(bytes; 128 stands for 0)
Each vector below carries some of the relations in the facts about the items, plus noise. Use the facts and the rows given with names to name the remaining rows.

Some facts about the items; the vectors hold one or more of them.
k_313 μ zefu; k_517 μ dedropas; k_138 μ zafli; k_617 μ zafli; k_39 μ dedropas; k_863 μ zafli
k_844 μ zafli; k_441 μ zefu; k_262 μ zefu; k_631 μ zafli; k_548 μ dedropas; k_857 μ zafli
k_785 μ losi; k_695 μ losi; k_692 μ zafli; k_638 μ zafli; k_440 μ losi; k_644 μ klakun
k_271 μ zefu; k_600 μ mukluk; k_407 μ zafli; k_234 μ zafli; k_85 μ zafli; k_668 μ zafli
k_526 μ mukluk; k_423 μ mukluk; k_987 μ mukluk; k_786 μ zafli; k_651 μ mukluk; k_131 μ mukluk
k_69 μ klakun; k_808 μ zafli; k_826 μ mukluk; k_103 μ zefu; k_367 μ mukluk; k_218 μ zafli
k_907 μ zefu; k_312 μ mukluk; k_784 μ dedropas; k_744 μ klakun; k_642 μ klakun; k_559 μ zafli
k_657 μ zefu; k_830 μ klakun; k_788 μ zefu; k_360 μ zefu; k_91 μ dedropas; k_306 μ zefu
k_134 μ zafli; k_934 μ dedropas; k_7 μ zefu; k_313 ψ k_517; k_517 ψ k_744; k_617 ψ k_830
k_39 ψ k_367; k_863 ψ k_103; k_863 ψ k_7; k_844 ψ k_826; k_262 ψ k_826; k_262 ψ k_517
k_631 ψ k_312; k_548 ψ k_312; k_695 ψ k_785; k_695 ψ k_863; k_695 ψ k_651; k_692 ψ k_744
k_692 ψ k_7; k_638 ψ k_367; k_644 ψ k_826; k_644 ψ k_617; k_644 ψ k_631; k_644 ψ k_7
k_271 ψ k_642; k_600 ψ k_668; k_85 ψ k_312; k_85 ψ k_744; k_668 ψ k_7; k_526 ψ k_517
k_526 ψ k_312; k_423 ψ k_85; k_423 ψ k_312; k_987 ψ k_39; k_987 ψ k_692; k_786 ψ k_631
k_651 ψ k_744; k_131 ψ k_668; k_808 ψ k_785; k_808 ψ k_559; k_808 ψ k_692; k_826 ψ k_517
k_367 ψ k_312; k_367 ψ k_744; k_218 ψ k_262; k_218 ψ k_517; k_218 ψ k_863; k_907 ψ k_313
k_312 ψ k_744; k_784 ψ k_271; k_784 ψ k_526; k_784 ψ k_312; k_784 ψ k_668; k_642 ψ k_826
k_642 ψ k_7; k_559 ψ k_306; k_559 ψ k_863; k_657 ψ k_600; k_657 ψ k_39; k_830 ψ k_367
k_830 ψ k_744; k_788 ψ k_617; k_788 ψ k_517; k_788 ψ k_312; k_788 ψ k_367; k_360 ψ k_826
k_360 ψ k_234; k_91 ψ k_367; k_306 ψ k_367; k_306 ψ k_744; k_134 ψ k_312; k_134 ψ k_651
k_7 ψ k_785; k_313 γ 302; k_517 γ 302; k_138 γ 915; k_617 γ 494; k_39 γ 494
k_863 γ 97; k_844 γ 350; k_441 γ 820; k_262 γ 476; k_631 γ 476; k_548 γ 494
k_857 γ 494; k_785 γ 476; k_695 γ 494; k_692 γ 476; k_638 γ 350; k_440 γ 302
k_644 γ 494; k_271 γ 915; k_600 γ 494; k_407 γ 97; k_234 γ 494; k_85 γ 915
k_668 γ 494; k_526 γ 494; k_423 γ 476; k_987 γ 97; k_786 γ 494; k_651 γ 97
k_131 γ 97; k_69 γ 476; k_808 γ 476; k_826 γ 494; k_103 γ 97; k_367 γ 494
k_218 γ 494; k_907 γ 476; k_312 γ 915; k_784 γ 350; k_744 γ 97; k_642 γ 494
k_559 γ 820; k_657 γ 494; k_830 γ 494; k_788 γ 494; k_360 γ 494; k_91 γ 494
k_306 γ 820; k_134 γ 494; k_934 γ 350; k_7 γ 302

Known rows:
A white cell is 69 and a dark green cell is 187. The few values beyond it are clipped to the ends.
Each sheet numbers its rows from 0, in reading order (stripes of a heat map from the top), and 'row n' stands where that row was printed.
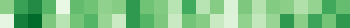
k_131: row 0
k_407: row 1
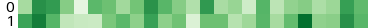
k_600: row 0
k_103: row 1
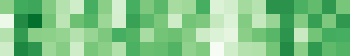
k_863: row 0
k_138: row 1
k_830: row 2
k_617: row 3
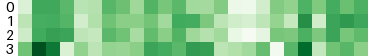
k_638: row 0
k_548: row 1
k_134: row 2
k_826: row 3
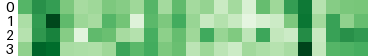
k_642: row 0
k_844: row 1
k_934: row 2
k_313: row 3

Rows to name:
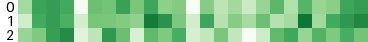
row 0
k_657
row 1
k_440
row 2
k_808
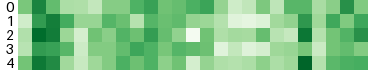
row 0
k_651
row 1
k_786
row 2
k_441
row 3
k_423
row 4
k_271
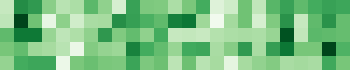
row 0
k_668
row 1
k_312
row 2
k_262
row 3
k_785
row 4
k_987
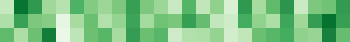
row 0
k_69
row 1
k_39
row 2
k_695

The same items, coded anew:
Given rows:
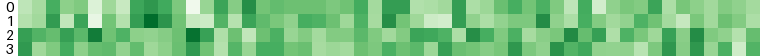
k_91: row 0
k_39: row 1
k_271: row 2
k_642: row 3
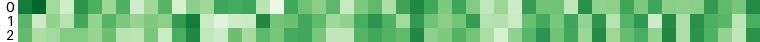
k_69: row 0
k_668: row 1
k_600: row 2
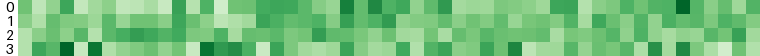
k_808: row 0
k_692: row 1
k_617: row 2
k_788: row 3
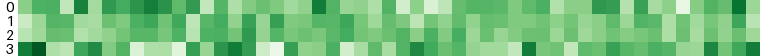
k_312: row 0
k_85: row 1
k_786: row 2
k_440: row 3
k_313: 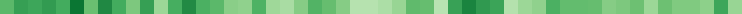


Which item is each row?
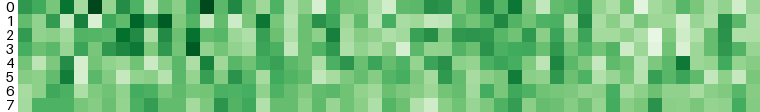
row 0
k_360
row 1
k_517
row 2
k_234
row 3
k_826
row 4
k_218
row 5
k_644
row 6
k_526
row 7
k_830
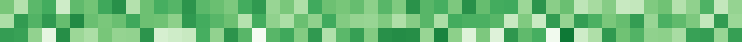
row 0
k_844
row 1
k_306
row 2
k_934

